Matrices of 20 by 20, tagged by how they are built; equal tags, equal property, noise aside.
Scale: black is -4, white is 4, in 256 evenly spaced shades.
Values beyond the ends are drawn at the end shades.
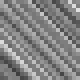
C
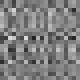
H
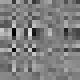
H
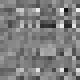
H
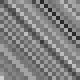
C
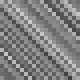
C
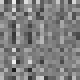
H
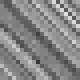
C
